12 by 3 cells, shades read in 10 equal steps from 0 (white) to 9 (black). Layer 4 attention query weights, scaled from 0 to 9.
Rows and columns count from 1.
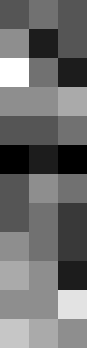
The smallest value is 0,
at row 3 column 1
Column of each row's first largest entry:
1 2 3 1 1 1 1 3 3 3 1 3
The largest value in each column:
9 8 9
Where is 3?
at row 4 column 3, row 10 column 1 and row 12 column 2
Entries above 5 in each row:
2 2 1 0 2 3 1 2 1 1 0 0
